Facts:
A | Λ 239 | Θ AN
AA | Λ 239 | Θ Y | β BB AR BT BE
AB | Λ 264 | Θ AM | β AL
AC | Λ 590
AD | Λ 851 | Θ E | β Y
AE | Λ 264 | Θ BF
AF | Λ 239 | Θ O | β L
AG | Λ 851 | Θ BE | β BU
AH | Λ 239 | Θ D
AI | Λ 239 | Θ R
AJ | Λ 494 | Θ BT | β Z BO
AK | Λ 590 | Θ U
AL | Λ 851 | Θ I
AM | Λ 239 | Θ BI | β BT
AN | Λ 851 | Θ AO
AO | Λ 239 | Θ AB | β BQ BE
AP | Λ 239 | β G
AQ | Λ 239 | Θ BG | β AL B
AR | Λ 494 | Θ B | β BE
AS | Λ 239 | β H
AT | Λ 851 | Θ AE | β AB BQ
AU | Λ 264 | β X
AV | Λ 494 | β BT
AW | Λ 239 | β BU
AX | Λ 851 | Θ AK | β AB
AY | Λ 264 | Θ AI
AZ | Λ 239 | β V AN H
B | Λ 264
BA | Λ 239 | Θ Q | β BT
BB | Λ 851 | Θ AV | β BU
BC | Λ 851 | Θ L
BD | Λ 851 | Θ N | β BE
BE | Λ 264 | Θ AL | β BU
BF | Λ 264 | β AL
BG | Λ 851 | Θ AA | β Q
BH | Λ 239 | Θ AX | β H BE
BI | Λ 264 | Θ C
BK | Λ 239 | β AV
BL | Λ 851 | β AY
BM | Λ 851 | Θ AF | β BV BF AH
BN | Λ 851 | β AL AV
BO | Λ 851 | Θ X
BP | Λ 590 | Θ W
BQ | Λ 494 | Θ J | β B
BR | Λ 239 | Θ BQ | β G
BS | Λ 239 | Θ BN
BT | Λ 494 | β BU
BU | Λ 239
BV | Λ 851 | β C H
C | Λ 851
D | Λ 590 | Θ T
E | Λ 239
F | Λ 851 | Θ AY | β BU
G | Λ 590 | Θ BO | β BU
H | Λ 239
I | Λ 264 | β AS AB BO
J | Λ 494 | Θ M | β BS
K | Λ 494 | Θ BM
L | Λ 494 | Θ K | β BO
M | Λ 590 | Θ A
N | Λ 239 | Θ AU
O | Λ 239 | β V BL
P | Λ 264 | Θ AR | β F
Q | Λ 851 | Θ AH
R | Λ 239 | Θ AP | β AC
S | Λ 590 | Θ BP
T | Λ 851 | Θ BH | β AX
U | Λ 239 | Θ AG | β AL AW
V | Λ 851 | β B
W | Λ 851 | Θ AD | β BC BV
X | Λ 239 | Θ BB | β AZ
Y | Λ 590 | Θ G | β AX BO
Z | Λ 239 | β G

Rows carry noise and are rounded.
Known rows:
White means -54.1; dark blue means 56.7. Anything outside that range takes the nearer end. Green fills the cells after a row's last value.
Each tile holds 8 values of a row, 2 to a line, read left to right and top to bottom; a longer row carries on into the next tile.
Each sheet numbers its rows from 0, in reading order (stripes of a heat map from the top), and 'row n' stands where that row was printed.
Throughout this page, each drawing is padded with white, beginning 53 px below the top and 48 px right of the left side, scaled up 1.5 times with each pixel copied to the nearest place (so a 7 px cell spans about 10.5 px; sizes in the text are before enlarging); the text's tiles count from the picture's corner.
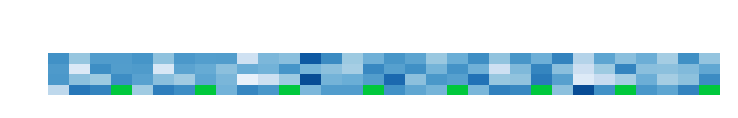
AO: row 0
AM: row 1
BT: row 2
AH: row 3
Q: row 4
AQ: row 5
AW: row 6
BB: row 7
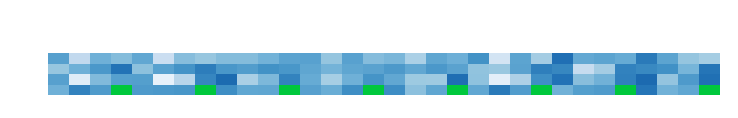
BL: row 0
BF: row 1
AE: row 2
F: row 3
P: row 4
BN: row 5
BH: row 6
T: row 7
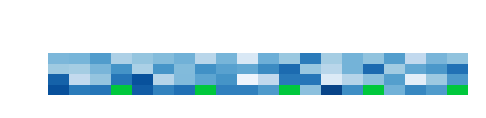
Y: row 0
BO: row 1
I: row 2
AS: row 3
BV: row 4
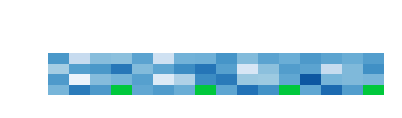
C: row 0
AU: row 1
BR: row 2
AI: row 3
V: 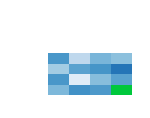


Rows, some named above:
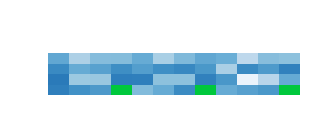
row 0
AJ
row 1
BQ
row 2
B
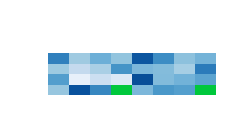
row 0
BU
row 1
AH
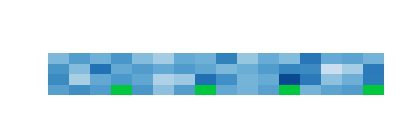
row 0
M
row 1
P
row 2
BM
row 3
BH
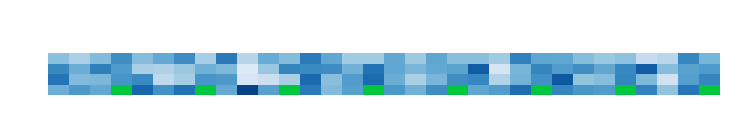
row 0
J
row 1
G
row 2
AP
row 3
T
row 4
F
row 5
U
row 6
L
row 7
AG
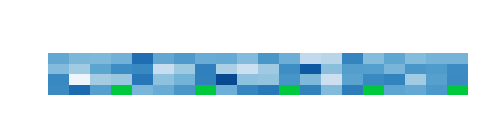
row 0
AC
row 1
BH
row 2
X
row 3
AG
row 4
BC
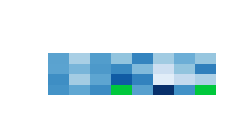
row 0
AT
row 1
Z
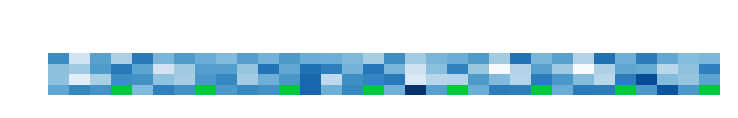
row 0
BN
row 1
BA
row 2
M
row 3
AX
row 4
E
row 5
AA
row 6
AA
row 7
AF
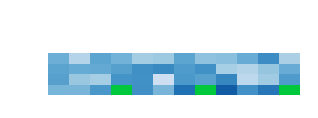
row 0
AR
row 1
AL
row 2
G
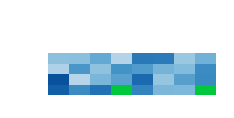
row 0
BO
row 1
D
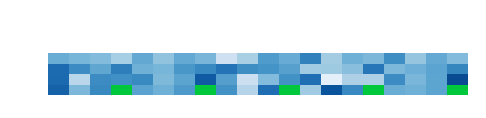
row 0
AX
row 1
W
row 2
BE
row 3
H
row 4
BM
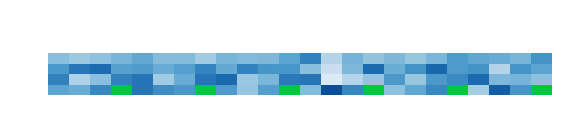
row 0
AB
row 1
AD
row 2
AY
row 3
AS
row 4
AN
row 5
A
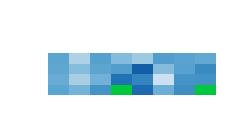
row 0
BD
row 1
AK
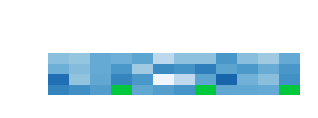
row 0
BG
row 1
B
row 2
K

